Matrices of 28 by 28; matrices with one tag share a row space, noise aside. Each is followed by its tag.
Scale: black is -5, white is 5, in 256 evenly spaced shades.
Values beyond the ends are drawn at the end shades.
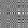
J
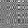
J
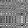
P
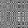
J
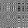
J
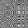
J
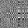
J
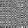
P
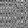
P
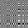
J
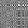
J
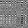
P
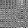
P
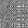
J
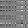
P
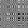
J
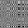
J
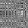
P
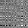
P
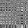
P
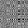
J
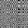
J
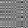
P
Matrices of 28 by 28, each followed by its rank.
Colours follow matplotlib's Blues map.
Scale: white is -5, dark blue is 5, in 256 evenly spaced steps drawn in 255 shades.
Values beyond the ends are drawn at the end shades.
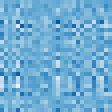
three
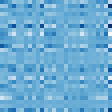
two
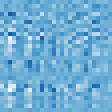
three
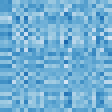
three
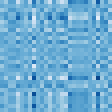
two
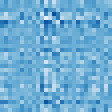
three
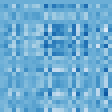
two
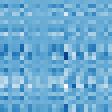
two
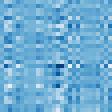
two
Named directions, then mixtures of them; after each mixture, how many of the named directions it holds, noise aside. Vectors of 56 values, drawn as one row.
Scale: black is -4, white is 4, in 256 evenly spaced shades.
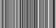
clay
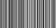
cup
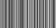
two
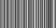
two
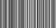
one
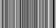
one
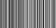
one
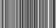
one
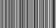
two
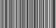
two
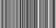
one
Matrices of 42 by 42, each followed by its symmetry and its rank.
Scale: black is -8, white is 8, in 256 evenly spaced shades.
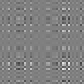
symmetric, rank one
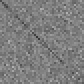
symmetric, full rank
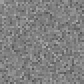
symmetric, full rank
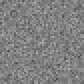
symmetric, full rank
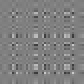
symmetric, rank one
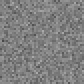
neither, full rank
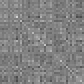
symmetric, rank five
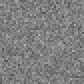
neither, full rank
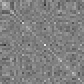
symmetric, rank five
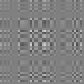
symmetric, rank one
